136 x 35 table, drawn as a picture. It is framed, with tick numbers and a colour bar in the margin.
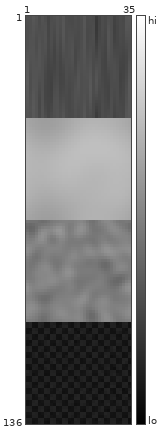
The table splits into 4 rows of 1 panel. Panel 1,1: low, streaked downward, faint in contrast. Panel 2,1: high, smooth, faint in contrast. Panel 3,1: middling, blotchy, faint in contrast. Panel 4,1: very low, checkered, faint in contrast.
